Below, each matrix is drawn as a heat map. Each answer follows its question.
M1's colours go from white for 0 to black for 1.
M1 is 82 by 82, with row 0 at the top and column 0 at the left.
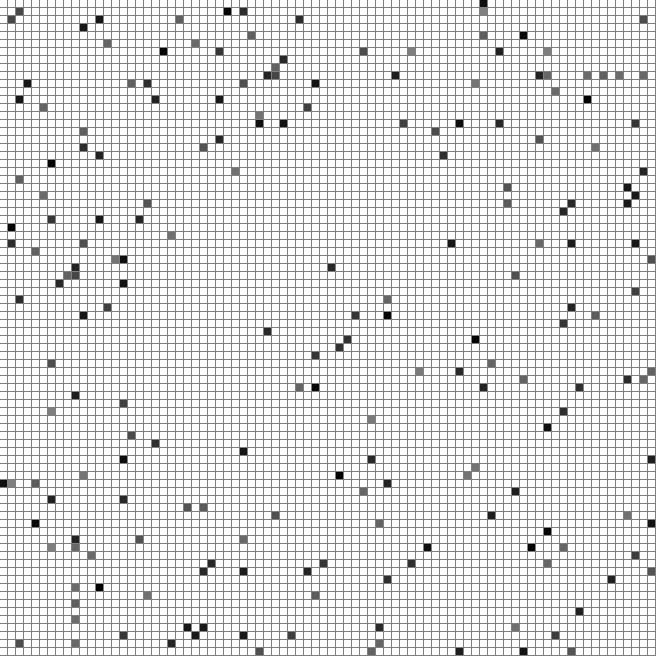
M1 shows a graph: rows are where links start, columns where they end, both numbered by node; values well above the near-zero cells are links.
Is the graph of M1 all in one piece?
yes
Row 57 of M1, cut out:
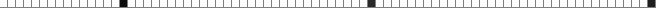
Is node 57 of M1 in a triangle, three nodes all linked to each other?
yes
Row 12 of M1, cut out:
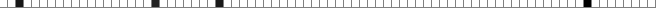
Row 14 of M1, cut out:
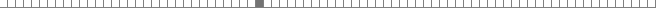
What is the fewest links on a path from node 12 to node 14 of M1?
6
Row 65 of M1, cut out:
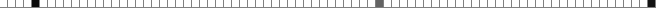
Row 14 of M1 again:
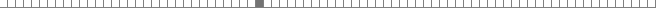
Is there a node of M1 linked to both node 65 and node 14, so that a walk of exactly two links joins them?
no
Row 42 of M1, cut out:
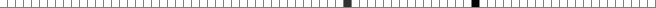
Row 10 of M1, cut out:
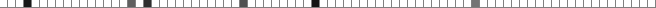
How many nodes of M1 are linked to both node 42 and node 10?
1
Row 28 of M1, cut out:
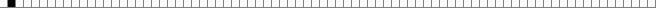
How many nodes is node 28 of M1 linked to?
1
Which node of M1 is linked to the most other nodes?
node 9
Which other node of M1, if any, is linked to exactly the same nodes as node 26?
node 40
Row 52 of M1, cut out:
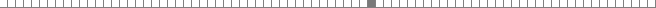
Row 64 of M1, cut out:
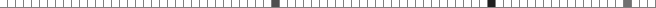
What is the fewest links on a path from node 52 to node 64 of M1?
6
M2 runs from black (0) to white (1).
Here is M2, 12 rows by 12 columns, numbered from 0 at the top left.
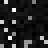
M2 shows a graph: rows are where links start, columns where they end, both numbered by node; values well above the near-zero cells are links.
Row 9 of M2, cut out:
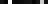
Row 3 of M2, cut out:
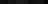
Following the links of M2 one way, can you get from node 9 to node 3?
yes
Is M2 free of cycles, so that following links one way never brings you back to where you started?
yes
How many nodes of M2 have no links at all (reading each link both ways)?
0
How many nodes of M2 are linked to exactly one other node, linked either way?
1
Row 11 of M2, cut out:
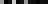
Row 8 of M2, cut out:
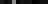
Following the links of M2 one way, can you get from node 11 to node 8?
yes
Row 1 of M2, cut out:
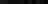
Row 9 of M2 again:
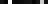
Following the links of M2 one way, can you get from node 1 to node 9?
no
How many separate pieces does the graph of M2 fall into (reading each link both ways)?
1
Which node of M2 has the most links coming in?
node 3
